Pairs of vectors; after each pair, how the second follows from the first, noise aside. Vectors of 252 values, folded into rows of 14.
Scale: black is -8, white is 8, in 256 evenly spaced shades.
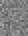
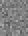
copied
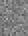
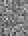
scaled up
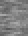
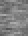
copied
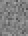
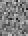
scaled up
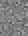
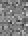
scaled up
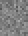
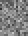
scaled up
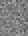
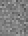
copied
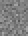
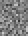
scaled up
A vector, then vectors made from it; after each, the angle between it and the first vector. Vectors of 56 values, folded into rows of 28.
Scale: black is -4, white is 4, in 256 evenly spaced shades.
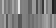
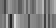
partly opposed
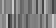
partly aligned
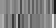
partly aligned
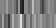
orthogonal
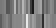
orthogonal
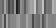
partly opposed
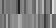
nearly opposite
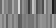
nearly parallel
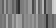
nearly opposite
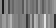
orthogonal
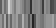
partly aligned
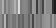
nearly parallel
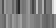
nearly opposite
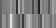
orthogonal
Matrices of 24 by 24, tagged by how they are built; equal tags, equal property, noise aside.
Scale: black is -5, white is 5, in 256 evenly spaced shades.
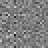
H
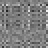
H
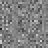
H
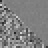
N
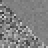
N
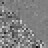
N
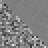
N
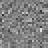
H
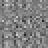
H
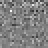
H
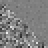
N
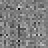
H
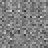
H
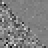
N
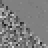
N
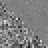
N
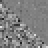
N
